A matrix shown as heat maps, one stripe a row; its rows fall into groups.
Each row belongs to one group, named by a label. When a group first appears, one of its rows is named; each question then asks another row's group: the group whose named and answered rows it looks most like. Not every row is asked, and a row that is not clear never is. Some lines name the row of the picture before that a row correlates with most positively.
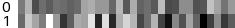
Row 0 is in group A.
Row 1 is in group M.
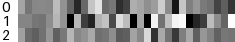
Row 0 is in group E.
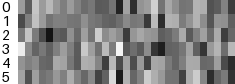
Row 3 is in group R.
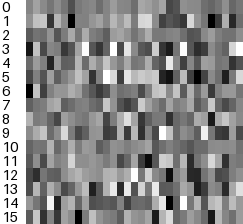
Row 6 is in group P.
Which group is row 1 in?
M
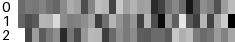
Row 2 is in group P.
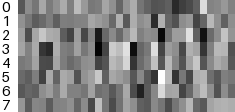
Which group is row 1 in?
A
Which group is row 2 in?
M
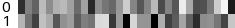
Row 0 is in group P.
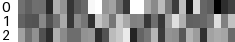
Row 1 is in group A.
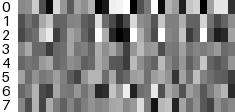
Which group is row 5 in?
E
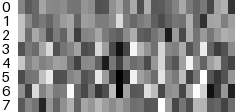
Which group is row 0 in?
P
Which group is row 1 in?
R
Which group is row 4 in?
E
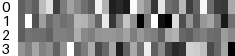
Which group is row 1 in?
M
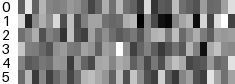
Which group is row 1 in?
P
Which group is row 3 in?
R
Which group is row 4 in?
A
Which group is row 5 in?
A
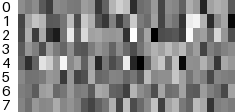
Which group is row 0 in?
R
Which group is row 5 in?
P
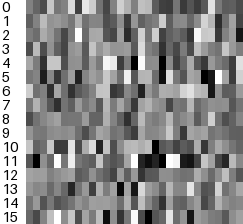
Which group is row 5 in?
A
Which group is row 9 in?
E
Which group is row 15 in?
M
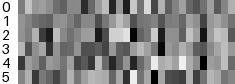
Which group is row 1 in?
R
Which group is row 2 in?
R
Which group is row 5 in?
A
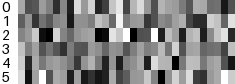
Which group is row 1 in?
A
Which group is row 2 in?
R
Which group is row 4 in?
E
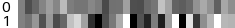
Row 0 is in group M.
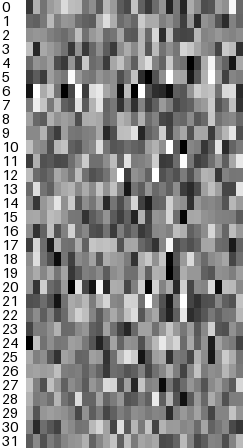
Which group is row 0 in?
P
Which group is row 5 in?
M
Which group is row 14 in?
M
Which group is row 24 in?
P
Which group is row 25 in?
R
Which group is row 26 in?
E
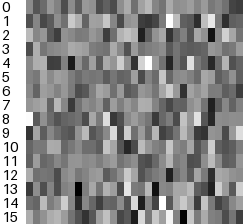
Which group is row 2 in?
R
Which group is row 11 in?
M
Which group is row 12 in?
R
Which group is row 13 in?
A
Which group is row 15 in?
E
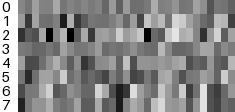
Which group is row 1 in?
P
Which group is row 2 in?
A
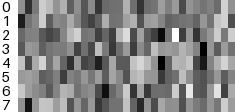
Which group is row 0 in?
M
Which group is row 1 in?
P
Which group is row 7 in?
M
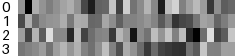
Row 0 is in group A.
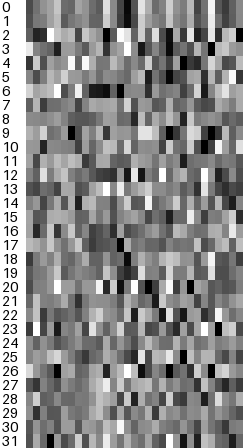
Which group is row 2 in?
P
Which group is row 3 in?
R
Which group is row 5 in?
P
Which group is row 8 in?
E
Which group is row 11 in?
E
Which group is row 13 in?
E
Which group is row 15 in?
P
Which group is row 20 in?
M
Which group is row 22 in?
A
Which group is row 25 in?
E
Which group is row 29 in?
E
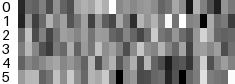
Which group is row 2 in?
M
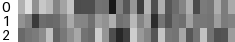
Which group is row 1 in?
A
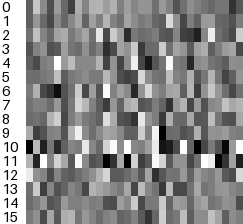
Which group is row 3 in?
R
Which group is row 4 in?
M
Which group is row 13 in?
A
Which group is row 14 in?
R
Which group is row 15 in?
M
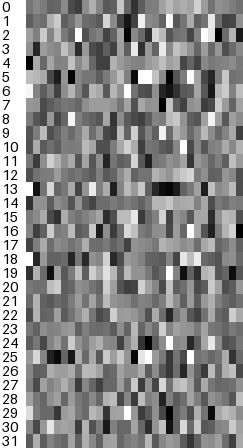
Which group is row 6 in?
R
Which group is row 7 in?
A
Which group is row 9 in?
R
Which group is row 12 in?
P
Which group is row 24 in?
M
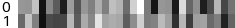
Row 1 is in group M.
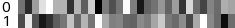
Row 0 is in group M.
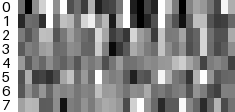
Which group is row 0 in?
M
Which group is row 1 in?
M
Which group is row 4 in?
P
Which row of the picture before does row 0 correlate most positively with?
0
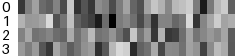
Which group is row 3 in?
R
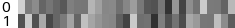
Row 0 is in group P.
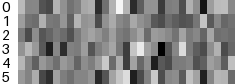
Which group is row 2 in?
E
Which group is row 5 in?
R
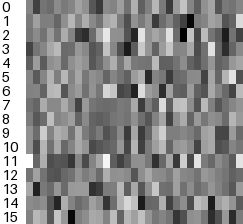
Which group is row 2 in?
E
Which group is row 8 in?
M
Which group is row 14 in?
R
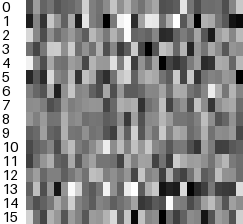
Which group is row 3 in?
M
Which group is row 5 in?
P
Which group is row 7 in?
R
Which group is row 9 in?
R
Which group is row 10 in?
E
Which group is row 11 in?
A
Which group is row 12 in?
A
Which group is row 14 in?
M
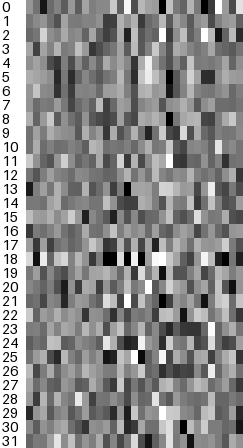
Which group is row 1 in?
R
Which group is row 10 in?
A
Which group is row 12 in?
P
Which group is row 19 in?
A
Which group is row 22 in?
E
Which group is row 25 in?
R
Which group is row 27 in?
E
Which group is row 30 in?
E
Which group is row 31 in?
M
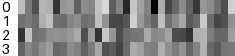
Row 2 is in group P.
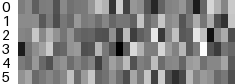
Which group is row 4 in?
R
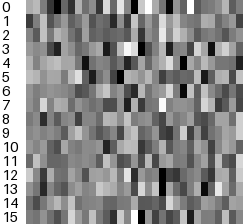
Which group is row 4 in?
E
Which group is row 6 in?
E
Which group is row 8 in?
A
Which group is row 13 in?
A
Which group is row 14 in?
M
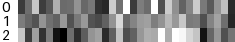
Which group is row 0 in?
R
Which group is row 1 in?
P
